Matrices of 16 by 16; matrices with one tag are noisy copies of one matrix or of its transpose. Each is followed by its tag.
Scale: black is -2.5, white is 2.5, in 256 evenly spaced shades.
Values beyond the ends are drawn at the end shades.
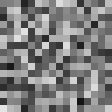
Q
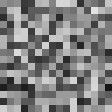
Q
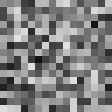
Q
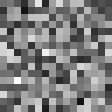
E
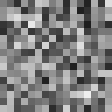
Q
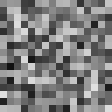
Q
